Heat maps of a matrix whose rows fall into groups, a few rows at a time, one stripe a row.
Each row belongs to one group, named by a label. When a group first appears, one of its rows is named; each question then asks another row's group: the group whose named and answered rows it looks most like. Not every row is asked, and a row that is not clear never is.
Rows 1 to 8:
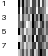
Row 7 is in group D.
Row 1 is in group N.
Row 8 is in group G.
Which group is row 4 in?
D
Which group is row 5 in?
D
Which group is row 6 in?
G
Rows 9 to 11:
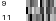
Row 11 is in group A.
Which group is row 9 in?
G
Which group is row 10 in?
D
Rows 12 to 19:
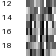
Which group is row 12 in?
D
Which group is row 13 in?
G
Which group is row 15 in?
N
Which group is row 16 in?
N
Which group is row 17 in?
G
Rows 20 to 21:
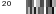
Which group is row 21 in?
N
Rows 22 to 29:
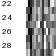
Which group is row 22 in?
A
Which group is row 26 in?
A
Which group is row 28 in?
A
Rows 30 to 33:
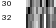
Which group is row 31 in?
A
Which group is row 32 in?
D
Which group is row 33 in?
D
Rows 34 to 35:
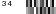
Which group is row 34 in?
N
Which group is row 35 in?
G
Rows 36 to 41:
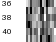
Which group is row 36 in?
G
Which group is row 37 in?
N
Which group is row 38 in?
D
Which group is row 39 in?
A
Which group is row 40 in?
N
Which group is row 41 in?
G
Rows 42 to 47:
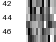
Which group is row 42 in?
A
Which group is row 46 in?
A
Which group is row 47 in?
A
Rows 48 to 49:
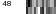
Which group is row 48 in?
A
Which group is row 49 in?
D
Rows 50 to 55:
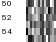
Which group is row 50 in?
A
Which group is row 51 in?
D
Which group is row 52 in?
D
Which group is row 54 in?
D
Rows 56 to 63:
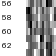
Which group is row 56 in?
G
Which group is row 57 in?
A
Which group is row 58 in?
A
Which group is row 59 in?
A
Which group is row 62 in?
G
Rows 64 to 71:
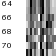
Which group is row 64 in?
N
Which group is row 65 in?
N
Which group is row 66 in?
G
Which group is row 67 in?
G
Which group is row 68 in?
N
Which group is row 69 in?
D
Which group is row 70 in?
G
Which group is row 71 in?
N
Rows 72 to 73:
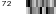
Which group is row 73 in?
G
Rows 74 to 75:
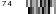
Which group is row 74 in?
G
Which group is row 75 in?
A
